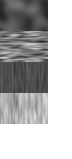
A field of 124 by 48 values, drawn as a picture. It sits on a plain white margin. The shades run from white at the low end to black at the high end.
The table splits into 4 rows of 1 panel. Panel 1,1: high, smooth. Panel 2,1: middling, streaked across, strong in contrast. Panel 3,1: high, streaked downward, faint in contrast. Panel 4,1: low, streaked downward.
